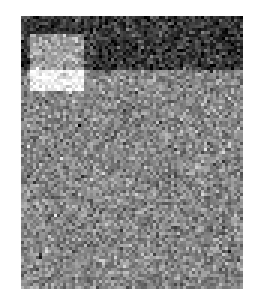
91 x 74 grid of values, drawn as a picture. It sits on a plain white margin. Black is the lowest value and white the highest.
Odd patch: higher, in the top left. Stripes: none. Seam: horizontal, 20% of the way down, the bottom part higher. Average level on the scale: 50%.
